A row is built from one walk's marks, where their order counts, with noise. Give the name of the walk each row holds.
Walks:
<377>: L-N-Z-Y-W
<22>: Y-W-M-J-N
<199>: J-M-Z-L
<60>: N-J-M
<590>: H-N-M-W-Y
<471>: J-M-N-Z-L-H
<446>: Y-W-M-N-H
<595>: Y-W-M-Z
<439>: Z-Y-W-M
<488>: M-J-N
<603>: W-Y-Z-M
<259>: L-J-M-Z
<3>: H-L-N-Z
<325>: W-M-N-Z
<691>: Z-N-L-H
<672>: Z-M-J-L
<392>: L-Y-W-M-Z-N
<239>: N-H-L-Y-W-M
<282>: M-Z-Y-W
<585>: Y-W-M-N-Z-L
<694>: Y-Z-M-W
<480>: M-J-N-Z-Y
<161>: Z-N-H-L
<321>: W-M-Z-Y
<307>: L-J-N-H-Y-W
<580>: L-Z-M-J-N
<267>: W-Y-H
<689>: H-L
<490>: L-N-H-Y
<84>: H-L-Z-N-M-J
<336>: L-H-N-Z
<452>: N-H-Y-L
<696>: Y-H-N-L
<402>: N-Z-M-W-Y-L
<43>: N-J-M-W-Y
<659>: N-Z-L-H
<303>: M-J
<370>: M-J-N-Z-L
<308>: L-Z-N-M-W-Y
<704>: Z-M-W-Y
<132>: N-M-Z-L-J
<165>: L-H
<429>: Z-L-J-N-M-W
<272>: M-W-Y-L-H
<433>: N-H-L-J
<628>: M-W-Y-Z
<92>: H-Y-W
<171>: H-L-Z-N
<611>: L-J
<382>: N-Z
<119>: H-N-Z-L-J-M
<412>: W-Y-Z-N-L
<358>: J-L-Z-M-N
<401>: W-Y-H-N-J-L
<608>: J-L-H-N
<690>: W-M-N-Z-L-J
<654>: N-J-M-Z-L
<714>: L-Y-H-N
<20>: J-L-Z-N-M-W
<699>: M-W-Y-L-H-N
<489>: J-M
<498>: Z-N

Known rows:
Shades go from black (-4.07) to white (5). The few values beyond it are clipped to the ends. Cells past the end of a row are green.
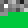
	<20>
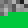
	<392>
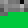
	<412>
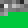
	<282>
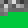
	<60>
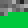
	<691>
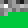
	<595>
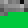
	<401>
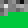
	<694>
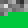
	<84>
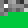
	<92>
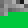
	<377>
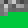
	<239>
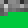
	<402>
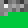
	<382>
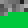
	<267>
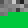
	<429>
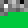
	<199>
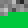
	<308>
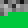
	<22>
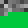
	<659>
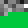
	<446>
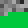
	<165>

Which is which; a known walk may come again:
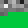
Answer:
<689>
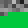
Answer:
<498>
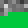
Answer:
<132>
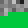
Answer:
<611>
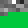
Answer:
<439>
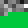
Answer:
<446>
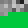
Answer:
<336>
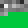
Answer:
<282>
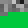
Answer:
<603>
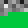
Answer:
<608>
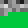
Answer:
<595>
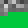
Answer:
<239>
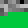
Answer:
<585>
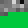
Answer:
<672>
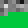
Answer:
<694>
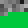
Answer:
<267>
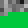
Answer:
<690>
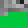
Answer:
<307>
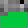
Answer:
<412>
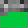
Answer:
<452>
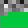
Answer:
<358>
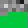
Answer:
<325>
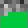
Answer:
<699>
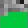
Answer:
<377>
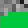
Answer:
<714>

